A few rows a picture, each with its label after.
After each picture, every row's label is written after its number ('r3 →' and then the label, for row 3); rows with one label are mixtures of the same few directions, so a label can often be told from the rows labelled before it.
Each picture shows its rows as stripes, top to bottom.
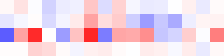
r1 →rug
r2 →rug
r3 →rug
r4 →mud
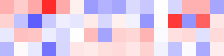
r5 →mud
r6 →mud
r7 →rug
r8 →mud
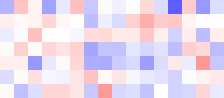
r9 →mud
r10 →rug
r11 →mud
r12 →mud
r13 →mud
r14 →rug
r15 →rug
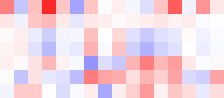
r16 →mud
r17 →mud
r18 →rug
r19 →rug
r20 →rug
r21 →mud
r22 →rug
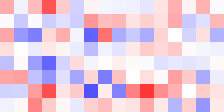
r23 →mud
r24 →mud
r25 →rug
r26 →rug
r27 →mud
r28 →rug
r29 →rug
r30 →mud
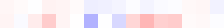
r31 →mud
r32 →rug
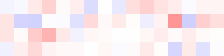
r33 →rug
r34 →mud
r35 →mud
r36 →mud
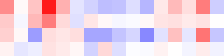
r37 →mud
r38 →mud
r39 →mud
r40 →rug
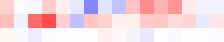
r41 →rug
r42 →mud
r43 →rug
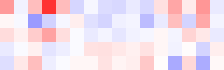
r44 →mud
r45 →mud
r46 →mud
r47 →mud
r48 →mud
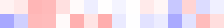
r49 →mud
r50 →rug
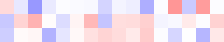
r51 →mud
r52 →rug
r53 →mud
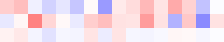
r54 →rug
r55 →mud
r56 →rug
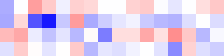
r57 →rug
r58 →mud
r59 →rug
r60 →mud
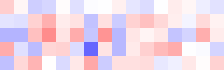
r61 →rug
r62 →rug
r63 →rug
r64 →rug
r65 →rug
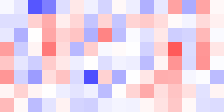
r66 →mud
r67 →rug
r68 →rug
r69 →mud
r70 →mud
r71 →rug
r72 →rug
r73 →rug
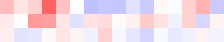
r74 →mud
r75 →mud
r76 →rug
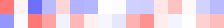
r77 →rug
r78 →rug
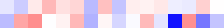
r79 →rug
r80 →mud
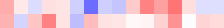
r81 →rug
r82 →mud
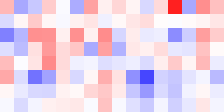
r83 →mud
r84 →rug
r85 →rug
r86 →rug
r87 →mud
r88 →rug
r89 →rug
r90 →rug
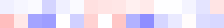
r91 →mud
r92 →rug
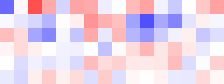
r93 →rug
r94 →rug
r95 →rug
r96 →rug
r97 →mud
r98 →rug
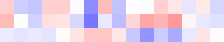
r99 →rug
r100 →rug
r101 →rug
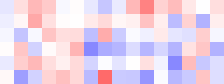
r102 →rug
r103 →mud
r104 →rug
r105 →mud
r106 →mud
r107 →rug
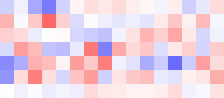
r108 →mud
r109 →mud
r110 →rug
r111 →rug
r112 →rug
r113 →rug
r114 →mud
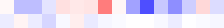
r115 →rug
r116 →mud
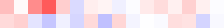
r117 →mud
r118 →rug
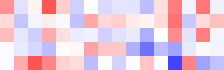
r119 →mud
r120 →mud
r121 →mud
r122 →rug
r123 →mud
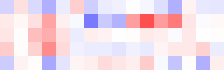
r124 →mud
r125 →rug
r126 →mud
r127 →mud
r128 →mud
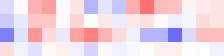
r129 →rug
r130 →rug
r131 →rug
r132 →rug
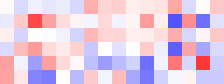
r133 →mud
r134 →mud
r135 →mud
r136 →mud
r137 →mud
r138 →rug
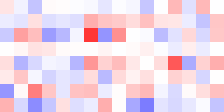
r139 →mud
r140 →mud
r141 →rug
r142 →mud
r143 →mud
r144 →rug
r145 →rug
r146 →rug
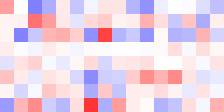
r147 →rug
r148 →mud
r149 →rug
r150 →mud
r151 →rug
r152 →rug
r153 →rug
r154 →rug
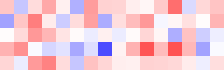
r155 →mud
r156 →rug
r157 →mud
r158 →rug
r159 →mud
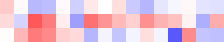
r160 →rug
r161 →mud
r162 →mud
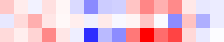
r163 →rug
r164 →mud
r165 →rug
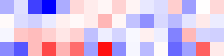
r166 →mud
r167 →rug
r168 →mud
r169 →rug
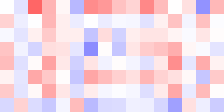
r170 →mud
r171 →mud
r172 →rug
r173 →rug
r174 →mud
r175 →mud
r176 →mud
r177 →mud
